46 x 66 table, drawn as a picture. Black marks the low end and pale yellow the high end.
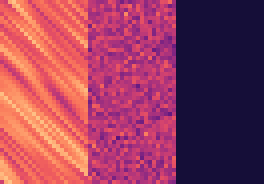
It is made of 1 by 3 panels. Panel 1,1: high, slanting down to the right. Panel 1,2: middling, fine-grained. Panel 1,3: very low, flat.
